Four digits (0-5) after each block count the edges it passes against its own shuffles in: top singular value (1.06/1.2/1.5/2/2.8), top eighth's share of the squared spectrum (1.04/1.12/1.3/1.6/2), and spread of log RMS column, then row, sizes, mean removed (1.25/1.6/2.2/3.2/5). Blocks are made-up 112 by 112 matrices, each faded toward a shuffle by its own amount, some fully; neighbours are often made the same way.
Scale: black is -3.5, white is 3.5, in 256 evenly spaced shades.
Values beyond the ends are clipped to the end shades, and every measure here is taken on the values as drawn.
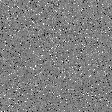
2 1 0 0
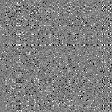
5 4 2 3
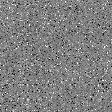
3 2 0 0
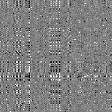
5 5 3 3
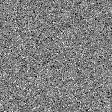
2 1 0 0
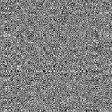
5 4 3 3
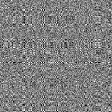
5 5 3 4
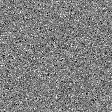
0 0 0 0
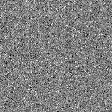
3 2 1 1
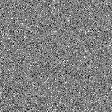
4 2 1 1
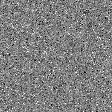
2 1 0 0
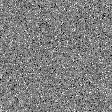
3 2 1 0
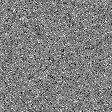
1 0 0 0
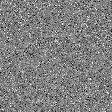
2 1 0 0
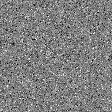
2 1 0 0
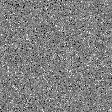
2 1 0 0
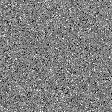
2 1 0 0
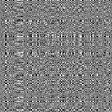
5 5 4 4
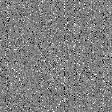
2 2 3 0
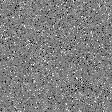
0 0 0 0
